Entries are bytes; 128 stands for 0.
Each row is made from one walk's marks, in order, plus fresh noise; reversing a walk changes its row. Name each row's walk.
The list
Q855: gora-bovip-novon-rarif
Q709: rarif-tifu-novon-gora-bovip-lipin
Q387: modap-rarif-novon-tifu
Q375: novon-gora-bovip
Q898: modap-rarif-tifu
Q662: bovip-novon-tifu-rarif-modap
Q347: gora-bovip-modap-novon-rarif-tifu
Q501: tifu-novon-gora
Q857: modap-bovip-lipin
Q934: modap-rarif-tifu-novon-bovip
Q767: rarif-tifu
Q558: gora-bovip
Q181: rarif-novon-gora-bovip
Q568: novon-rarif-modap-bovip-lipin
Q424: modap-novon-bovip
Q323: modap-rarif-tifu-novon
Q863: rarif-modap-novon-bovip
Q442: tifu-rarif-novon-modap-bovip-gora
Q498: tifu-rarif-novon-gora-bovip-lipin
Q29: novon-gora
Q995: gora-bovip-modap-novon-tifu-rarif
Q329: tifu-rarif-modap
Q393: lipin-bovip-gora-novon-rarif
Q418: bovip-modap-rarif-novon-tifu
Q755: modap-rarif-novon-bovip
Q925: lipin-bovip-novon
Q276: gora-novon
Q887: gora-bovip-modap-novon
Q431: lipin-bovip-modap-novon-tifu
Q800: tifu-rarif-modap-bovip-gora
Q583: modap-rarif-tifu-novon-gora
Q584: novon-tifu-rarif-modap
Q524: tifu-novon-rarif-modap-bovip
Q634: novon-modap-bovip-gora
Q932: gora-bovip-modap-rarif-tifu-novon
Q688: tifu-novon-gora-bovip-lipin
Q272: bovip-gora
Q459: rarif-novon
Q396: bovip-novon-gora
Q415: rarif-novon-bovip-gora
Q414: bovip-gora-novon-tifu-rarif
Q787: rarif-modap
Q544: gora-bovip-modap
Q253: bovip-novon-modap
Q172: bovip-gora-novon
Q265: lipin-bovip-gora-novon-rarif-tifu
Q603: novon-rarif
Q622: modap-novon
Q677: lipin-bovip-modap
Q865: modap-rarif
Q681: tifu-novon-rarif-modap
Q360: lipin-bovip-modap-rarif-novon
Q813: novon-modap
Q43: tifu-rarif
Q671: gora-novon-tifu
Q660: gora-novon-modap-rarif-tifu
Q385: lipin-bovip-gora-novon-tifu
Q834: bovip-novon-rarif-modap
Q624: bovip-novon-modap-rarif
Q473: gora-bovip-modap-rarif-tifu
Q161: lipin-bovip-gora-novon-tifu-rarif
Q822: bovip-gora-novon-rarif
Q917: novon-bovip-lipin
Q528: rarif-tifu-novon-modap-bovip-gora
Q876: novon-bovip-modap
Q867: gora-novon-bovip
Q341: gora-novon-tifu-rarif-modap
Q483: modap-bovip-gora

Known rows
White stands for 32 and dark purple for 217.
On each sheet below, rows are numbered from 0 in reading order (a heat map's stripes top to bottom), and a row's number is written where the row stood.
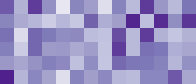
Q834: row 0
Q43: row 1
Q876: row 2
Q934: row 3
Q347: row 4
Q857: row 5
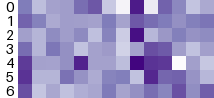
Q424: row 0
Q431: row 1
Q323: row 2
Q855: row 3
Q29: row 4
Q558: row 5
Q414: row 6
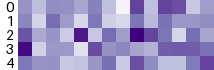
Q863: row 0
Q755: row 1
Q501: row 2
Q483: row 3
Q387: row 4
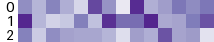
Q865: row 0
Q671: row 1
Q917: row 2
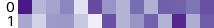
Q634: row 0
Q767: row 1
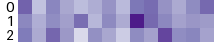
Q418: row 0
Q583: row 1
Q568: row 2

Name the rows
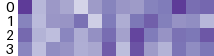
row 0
Q800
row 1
Q709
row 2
Q660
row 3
Q898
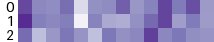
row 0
Q677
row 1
Q925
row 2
Q473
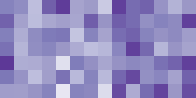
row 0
Q887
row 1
Q341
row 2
Q932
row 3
Q181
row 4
Q442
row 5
Q995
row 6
Q787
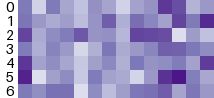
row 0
Q822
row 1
Q329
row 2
Q375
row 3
Q265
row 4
Q662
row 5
Q272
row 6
Q360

